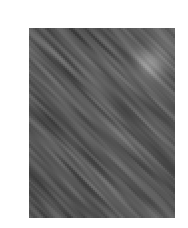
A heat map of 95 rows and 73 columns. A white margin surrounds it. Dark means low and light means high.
Streaks slant down to the right. The ninth with the highest average is the top right. A single bump stands in the top right. No row or column stands out. The halves do not mirror each other.
